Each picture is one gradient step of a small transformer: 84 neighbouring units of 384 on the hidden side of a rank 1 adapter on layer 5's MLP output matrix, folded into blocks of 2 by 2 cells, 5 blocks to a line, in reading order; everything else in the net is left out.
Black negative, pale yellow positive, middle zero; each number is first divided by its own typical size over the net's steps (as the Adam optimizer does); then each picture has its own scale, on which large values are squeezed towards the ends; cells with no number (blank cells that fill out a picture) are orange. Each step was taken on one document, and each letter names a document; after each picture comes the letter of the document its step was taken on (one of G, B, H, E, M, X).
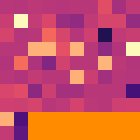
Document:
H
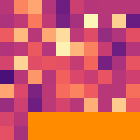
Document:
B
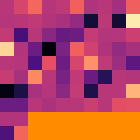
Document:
B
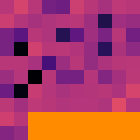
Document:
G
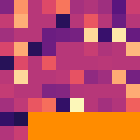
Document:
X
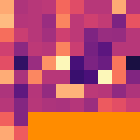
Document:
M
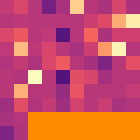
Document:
G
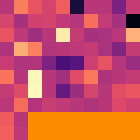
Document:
G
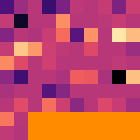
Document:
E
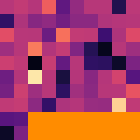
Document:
M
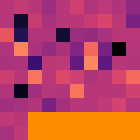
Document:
G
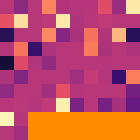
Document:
E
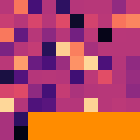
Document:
B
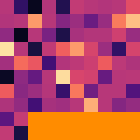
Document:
B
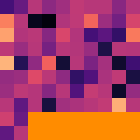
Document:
M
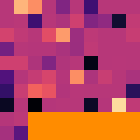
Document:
B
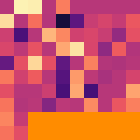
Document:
B
